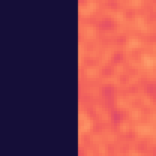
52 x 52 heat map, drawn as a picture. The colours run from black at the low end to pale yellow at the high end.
It is made of 1 by 2 panels. Panel 1,1: very low, flat. Panel 1,2: high, blotchy, faint in contrast.
